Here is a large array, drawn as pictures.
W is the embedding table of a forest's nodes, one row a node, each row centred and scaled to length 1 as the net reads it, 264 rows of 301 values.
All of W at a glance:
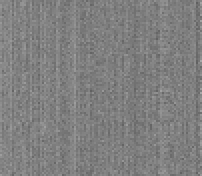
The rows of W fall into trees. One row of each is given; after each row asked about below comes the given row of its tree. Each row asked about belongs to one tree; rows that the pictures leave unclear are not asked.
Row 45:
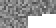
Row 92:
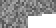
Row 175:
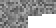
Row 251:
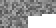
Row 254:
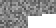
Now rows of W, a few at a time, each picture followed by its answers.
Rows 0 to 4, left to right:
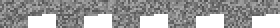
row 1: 251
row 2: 45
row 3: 92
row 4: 175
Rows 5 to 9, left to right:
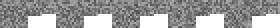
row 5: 175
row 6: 175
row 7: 175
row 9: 175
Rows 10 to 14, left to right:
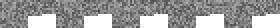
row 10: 92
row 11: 251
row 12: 254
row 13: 175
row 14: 92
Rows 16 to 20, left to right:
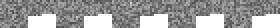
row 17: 254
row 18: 45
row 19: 175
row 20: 254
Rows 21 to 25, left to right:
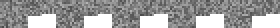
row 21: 254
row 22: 175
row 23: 175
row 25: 45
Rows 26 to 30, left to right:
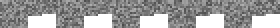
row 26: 92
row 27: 251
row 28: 45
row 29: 175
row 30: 45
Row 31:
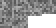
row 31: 254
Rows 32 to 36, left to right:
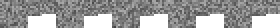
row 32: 254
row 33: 92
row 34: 251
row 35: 175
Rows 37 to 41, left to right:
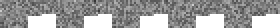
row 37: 254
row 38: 251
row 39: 254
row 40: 45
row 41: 175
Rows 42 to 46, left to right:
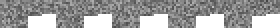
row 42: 175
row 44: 254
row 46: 92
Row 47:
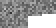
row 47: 92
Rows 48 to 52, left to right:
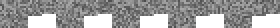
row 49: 92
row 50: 175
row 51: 254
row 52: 45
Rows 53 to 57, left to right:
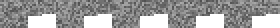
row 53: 175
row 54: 92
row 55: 92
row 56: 45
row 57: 175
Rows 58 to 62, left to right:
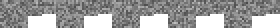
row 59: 92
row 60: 254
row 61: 92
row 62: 254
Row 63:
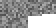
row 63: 251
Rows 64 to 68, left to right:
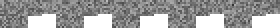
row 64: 251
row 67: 175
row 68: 92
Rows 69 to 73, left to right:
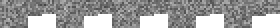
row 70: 92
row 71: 92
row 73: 175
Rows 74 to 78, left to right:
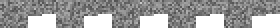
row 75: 92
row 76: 251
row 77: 175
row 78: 251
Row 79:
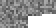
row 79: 175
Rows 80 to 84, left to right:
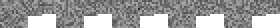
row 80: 175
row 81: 254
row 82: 92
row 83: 92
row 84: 92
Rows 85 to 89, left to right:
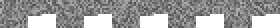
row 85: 254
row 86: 175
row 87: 92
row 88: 175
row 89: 254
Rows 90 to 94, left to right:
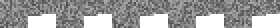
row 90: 254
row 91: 254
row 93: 92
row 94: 92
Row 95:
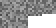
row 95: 92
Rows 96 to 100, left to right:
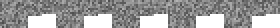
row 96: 92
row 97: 92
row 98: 175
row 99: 251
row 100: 254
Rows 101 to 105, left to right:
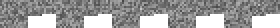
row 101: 175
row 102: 175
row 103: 92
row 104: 92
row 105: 92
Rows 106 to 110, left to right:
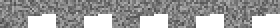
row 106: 254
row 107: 92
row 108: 45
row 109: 254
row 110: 175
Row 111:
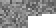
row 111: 92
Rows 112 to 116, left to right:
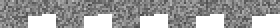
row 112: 45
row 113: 92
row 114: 175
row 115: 45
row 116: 175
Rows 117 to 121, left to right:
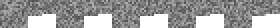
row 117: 92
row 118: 175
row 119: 92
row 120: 175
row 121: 254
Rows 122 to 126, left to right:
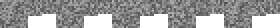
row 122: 92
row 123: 45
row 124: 45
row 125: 175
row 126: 92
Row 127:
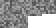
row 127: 254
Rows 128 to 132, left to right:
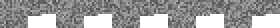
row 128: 254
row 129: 92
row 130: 175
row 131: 92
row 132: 45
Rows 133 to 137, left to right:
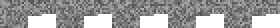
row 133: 254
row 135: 175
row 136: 175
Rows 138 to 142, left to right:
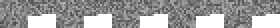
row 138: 254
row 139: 254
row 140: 254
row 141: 175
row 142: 254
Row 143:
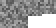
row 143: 175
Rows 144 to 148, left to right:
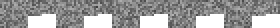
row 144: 254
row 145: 254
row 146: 251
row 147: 92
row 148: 254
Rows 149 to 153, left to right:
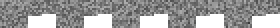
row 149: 45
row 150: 175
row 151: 92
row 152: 251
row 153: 92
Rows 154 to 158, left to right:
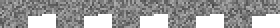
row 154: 92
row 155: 92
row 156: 254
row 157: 175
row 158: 175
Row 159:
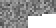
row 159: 92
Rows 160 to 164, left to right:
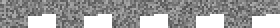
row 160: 175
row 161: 254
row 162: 92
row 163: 92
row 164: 175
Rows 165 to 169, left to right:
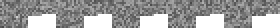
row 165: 251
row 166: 254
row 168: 175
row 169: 175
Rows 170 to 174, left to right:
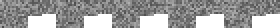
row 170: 45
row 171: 254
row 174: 92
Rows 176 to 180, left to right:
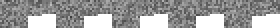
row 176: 254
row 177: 175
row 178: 92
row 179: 175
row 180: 92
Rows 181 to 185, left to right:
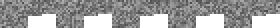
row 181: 45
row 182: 92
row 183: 254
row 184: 254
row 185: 251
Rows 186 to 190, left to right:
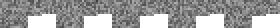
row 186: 254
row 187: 254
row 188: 254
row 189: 254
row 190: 175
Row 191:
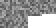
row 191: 254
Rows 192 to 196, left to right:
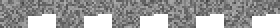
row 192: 175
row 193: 254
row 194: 254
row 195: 175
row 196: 92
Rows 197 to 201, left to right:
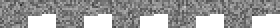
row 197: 254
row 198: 254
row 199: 251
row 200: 254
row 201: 251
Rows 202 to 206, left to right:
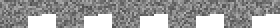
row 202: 254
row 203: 92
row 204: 175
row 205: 45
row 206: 254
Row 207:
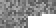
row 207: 254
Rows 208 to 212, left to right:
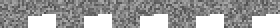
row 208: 92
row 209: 175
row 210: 45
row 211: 175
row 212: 175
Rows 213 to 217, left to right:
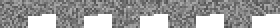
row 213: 175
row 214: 251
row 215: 254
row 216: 45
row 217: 254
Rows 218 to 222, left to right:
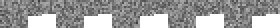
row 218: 251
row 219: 175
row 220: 92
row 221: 92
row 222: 175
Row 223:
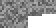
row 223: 175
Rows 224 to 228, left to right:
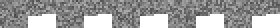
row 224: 92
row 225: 45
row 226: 251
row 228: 92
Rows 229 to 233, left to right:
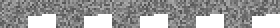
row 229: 92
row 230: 175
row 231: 92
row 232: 175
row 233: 175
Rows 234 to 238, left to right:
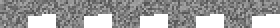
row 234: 45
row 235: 92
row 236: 45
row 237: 254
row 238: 251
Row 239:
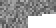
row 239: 92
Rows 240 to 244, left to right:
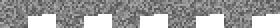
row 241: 45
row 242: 45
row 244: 92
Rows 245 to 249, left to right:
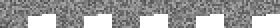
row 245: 254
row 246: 254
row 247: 254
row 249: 92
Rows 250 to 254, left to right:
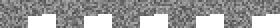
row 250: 175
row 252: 175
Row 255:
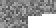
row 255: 175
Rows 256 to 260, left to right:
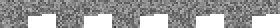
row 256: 175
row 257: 251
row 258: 251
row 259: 251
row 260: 175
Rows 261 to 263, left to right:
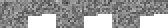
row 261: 45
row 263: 45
